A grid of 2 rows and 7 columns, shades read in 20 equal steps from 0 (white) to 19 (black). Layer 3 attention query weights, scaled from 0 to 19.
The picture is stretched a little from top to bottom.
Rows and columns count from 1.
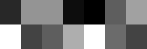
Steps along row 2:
up down down down up up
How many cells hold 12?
2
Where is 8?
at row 1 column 2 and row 1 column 3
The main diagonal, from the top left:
16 14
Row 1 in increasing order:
7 8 8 12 16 18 19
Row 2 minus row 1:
-16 6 4 -12 -19 -1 7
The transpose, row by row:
16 0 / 8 14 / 8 12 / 18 6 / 19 0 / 12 11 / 7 14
